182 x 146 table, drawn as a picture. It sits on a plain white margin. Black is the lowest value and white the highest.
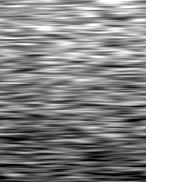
Slope: up to the top. Average level on the scale: 50%. Grain: streaks across.
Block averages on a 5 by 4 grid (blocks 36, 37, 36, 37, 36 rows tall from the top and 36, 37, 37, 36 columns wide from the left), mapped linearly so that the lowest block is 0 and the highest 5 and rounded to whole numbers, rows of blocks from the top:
4 5 5 5
3 4 4 4
3 3 3 2
1 1 2 2
0 1 0 0
